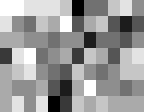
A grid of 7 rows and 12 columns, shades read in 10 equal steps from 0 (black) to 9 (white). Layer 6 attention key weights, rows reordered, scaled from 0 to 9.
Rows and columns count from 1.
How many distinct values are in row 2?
8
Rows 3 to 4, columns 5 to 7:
4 5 5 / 5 6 2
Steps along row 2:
down down up down up down up up down down up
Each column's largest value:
9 9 9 8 8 9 7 9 7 7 8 8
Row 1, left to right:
9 9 8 8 8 7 0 4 4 7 8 5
